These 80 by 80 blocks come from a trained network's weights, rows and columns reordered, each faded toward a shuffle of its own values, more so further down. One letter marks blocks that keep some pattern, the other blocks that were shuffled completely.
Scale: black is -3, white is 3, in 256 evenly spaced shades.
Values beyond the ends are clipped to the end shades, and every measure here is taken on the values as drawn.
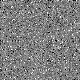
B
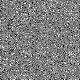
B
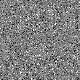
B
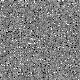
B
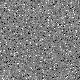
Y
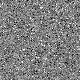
Y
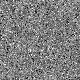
Y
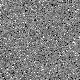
Y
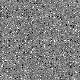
B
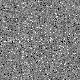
B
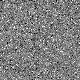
Y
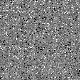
B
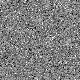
Y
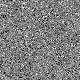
Y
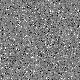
Y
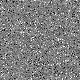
Y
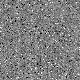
B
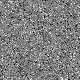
Y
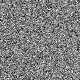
B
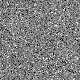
Y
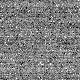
B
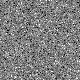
Y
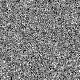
B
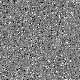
B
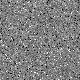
Y
